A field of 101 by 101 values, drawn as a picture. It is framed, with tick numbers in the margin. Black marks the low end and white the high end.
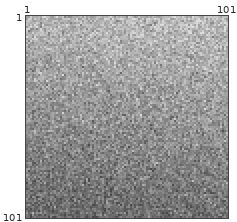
Odd rows or columns: none. Histogram: bell-shaped. Slope: up to the top. Stripes: none. Grain: fine. Average level on the scale: 60%.
